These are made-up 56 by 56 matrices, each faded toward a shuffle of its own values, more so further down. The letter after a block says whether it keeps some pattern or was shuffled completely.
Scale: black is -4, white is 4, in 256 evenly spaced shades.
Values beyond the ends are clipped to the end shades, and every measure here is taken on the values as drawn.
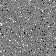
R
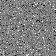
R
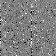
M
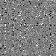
M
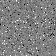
R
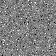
R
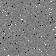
R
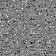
M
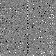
M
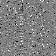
M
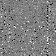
M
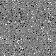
M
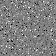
R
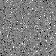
M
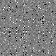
M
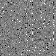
M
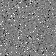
R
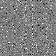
M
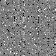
M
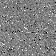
R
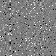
M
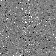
M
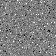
R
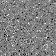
M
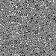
M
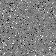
R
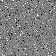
R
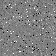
R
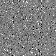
M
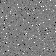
R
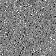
M
